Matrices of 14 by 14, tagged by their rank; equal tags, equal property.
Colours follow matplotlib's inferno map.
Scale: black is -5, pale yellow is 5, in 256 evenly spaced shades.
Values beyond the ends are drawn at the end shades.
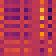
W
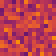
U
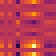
W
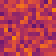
U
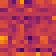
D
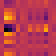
W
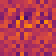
D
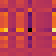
W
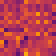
D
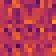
D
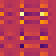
W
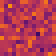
U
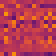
D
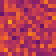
U
